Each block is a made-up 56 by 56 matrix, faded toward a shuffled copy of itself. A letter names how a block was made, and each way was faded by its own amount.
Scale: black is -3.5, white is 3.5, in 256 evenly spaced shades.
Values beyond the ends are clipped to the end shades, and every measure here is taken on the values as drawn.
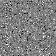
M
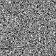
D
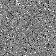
M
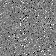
M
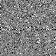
D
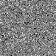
D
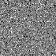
D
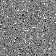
M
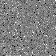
M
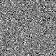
D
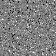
M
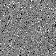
M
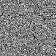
D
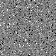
M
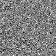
D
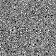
D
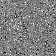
M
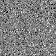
D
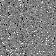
M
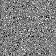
D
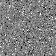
M
